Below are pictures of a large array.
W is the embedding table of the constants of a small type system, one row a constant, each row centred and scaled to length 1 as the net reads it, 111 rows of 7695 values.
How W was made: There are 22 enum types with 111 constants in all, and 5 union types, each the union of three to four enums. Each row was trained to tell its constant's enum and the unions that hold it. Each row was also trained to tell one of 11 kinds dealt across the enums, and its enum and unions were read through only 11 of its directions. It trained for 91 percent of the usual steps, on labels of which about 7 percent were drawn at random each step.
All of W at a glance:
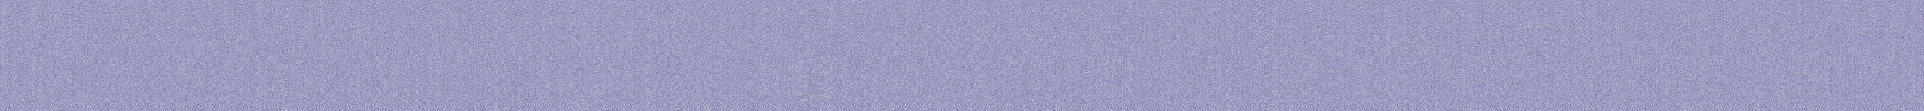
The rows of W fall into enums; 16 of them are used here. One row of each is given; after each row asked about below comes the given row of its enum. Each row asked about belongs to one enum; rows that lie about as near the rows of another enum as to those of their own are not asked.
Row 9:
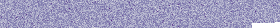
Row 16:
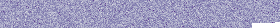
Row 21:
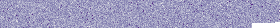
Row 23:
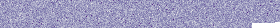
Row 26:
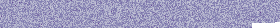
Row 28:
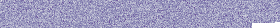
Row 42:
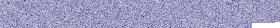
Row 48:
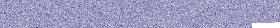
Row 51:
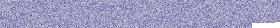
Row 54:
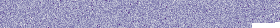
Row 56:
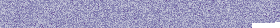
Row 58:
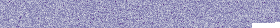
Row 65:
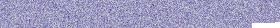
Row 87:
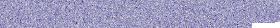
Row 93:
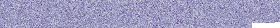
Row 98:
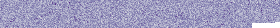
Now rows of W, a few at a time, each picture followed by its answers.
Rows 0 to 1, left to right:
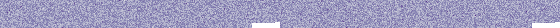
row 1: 48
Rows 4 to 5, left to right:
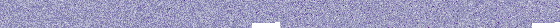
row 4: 87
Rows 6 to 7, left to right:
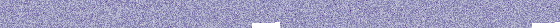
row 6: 26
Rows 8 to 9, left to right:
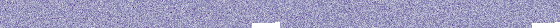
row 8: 21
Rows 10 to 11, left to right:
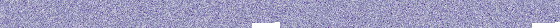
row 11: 54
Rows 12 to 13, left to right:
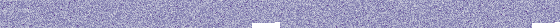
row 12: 51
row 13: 42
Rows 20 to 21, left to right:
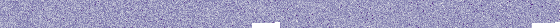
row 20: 56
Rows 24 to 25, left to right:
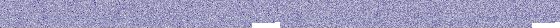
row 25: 42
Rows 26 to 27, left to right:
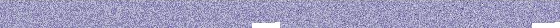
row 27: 42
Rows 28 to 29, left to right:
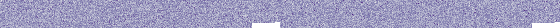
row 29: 48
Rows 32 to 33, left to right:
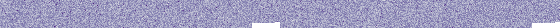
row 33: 23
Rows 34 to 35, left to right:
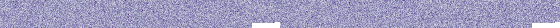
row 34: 56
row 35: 54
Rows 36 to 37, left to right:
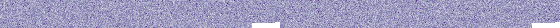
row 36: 54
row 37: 26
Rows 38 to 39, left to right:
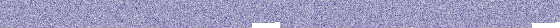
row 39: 26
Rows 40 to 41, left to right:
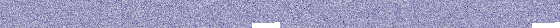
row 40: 48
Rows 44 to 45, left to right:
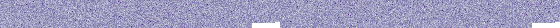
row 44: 98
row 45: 21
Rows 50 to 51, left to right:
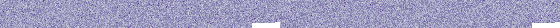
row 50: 26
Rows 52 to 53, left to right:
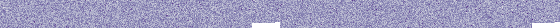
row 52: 26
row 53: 51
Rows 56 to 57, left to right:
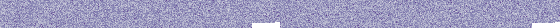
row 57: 21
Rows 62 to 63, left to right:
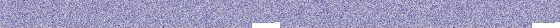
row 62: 51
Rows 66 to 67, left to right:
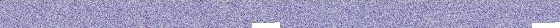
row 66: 16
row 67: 93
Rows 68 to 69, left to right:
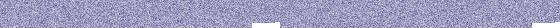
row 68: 93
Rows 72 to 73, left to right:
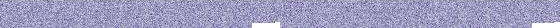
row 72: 87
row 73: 56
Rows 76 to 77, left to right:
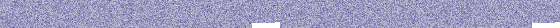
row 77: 48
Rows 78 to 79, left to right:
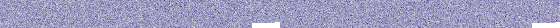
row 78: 16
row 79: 93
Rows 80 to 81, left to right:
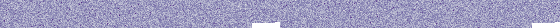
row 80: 87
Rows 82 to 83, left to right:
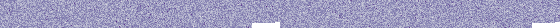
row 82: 87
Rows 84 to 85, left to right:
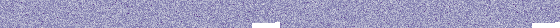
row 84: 54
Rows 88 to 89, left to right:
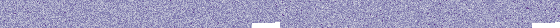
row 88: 21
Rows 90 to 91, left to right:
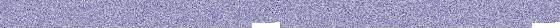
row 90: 93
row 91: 93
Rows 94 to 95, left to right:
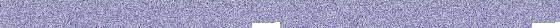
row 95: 16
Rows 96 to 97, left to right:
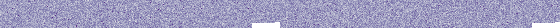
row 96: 42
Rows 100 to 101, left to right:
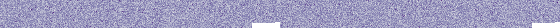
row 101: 48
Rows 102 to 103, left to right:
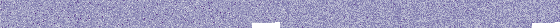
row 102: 65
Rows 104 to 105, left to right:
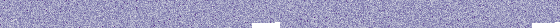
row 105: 42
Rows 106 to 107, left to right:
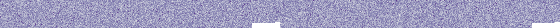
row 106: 87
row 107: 56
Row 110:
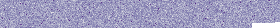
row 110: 65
